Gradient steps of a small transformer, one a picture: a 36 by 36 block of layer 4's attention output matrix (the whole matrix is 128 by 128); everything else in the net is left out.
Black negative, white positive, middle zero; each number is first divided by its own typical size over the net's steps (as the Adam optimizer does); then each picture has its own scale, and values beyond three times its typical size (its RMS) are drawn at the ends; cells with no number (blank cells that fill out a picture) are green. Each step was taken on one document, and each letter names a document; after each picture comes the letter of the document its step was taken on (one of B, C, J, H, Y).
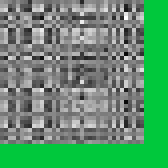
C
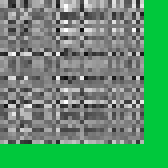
C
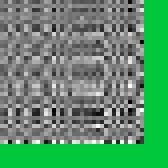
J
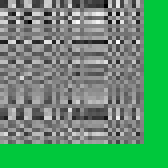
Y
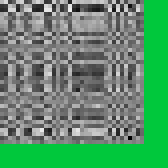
Y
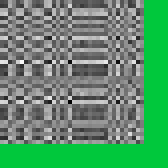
Y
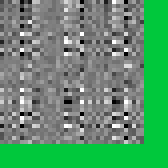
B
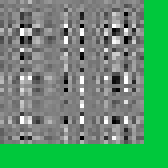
B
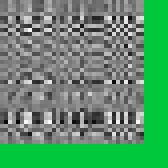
J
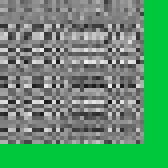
C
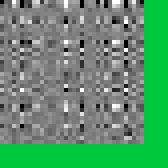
B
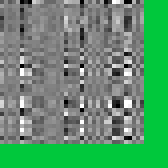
B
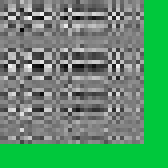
Y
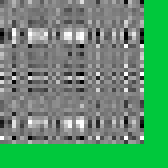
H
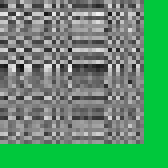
Y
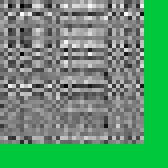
C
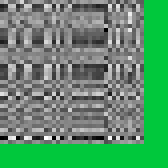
Y
